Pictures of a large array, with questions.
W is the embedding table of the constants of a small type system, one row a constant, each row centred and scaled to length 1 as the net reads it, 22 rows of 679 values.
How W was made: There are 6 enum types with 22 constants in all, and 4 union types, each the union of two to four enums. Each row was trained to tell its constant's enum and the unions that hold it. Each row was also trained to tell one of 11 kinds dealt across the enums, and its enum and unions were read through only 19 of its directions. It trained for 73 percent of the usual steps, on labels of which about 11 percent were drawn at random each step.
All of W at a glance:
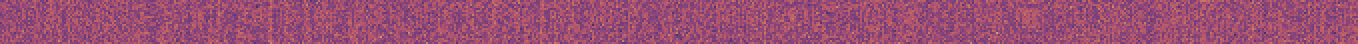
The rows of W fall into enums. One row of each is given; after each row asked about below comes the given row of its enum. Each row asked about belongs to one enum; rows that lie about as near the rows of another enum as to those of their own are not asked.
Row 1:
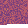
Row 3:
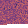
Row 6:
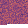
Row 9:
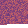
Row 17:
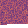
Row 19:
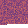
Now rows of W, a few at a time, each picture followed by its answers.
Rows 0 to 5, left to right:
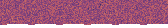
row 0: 19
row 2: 3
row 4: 17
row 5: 1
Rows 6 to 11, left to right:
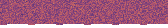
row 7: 19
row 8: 1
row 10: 17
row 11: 6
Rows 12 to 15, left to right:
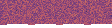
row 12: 1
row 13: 19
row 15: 9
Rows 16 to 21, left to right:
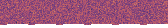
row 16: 3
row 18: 17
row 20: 9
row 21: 3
